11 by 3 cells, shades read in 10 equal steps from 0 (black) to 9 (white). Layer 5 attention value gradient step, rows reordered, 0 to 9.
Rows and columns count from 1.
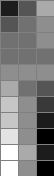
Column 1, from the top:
1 3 4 4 5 6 7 7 8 9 9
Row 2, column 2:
4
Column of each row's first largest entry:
3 3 3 1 1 1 1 1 1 1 1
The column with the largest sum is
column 1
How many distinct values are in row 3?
2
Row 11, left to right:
9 5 0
